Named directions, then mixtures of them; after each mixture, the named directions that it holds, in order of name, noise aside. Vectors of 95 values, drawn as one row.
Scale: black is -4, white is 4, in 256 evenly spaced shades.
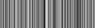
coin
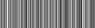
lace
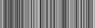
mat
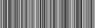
coin, lace, mat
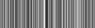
coin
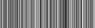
lace, mat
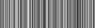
coin, mat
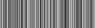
coin, lace, mat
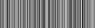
coin, lace, mat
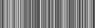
mat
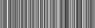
coin, lace, mat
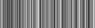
lace, mat
